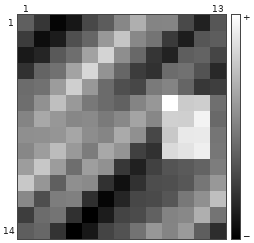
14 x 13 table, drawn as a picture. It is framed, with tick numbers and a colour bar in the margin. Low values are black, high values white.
Grain: diagonal, up to the right. Slope: none. Odd patch: higher, in the middle right. Histogram: bell-shaped.
